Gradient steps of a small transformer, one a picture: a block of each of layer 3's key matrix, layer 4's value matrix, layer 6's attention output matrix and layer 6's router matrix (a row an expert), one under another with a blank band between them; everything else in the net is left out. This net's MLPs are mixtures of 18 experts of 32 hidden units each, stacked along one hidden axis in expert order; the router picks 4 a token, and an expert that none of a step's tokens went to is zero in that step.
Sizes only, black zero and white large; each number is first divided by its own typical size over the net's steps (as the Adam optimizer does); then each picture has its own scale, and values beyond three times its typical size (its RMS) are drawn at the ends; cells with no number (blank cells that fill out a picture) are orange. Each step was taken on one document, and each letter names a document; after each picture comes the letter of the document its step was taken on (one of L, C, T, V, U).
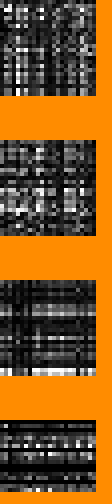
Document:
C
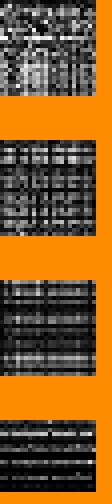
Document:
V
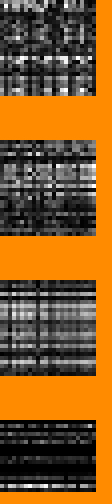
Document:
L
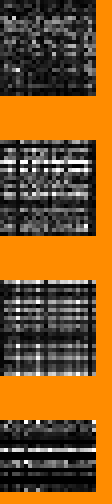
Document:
V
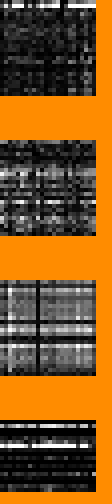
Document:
L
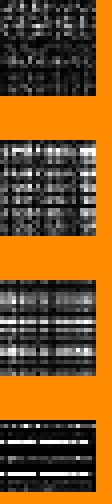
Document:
L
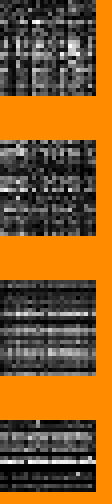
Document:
V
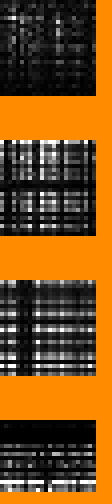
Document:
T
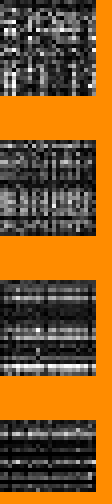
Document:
V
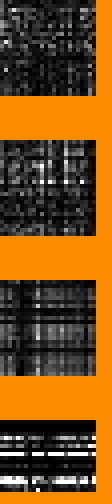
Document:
C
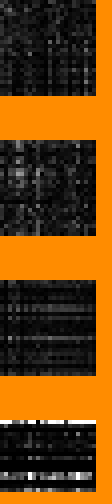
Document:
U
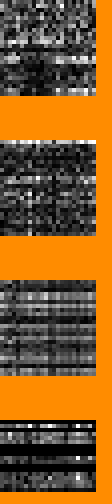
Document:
L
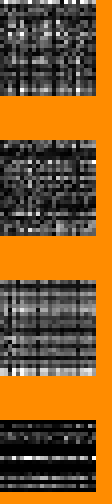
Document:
L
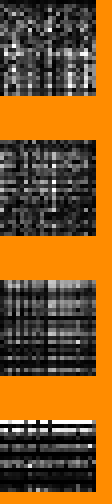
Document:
V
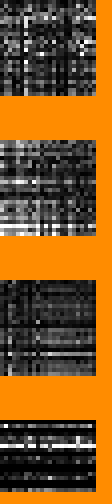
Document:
U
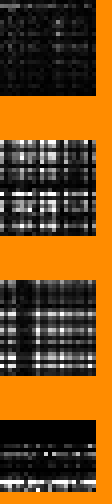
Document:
T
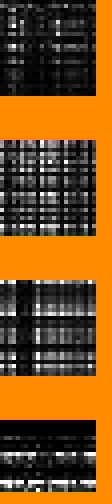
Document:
T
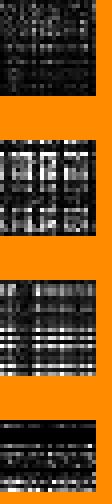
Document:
T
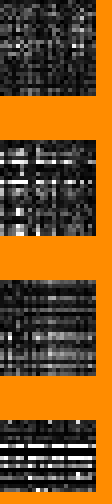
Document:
U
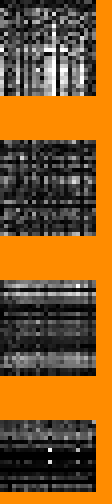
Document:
V
